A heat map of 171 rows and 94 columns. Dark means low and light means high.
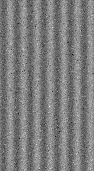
Histogram: bell-shaped. Seam: none. Average level on the scale: 50%. Stripes: upright, repeating 7 times. Slope: none.
